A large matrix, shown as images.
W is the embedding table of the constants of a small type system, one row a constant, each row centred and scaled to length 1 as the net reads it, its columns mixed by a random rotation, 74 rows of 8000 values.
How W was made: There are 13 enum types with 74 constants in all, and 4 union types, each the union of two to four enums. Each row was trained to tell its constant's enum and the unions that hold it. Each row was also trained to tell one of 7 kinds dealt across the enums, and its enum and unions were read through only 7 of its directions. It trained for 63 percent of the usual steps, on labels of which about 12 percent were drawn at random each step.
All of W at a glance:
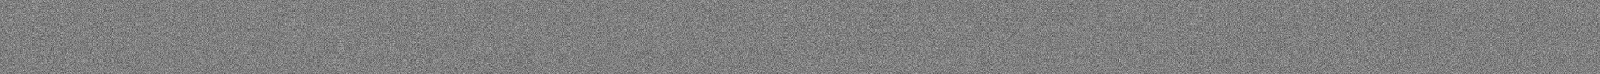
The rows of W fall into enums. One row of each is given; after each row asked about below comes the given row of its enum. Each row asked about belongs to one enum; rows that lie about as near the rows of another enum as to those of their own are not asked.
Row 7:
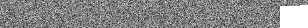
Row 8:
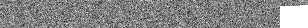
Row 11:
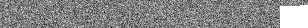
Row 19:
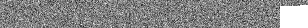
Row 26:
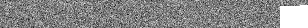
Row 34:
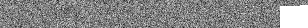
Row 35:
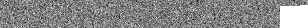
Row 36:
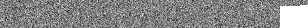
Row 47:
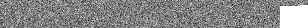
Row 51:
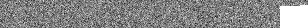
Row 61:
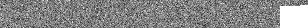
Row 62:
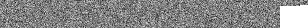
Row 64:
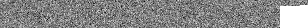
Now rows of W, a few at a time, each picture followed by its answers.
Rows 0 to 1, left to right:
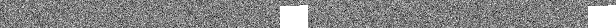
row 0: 64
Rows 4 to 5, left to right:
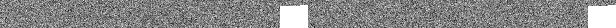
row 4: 36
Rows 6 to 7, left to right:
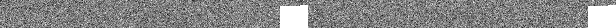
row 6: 36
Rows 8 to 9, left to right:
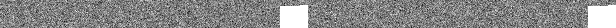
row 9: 61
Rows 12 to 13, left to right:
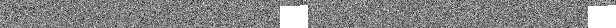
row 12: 36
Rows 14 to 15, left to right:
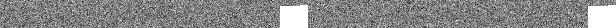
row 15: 8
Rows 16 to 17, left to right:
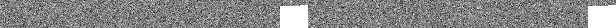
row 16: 8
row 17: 11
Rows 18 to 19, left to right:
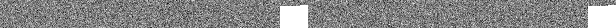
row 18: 35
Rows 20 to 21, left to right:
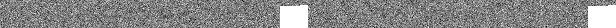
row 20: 8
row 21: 34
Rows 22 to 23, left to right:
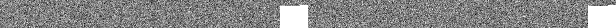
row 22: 51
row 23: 36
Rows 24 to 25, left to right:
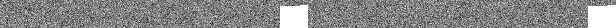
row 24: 36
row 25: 19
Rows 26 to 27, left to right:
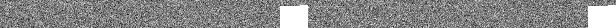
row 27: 34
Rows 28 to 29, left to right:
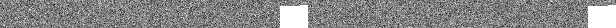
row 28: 51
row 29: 64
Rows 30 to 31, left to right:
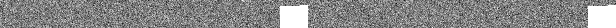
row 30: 11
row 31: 51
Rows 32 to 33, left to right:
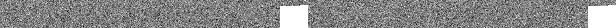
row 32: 7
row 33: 8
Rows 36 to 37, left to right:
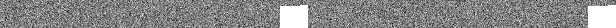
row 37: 61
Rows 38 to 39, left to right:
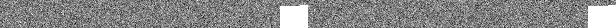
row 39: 36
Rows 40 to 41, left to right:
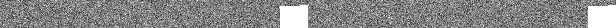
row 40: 51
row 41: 47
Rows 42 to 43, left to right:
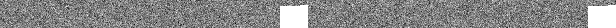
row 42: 35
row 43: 47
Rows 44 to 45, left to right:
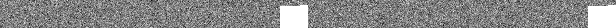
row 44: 51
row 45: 51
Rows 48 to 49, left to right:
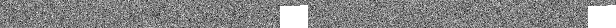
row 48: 7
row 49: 47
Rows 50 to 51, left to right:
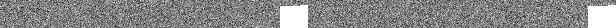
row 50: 8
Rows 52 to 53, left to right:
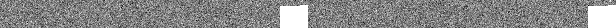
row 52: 64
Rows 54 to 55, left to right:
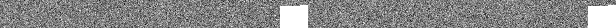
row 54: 61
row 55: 19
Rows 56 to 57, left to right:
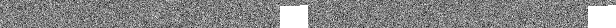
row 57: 64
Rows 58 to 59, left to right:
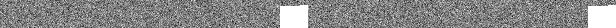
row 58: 35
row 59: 61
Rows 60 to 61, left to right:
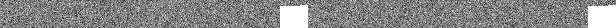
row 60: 34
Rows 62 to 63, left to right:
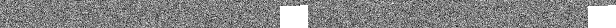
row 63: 26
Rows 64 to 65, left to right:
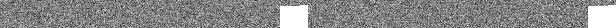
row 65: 35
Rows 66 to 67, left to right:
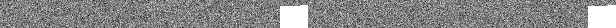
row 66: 34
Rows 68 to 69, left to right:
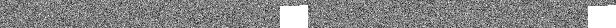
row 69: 61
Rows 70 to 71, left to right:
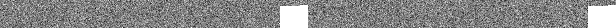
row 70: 47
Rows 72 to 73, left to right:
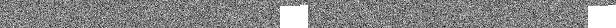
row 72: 61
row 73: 11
